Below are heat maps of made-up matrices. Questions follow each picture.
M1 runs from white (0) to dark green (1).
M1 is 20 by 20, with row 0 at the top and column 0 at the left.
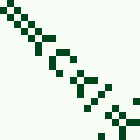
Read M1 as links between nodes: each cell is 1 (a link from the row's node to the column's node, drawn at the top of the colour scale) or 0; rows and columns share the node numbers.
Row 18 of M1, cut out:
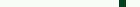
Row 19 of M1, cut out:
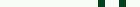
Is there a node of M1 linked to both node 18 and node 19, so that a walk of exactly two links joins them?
yes
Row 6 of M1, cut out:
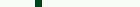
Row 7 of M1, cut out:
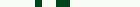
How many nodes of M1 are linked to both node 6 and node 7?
1
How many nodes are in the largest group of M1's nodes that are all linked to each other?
2
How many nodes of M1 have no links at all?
0
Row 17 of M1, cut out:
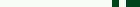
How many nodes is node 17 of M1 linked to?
3
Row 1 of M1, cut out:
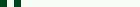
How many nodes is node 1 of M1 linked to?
2
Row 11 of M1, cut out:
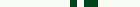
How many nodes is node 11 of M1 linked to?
3
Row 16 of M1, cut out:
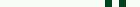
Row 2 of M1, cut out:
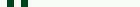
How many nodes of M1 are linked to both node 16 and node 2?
0
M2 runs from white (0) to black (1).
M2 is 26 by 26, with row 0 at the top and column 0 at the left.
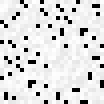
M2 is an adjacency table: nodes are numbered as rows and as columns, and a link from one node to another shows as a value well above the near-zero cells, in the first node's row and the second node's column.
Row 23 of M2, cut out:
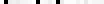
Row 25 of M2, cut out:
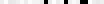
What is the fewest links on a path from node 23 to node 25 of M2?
4
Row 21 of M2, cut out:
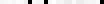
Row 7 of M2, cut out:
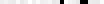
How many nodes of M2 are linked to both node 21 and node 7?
0
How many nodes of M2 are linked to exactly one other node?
3
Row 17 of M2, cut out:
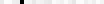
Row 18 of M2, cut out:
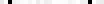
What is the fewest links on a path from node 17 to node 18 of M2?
5
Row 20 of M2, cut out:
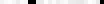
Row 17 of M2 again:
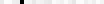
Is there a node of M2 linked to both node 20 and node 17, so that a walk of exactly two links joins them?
no
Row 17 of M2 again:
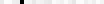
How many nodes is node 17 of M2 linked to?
1
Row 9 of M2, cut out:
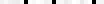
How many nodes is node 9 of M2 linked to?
3
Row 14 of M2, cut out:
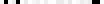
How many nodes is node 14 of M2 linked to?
4
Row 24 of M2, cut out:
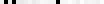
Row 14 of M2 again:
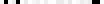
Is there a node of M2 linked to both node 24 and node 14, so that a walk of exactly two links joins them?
yes
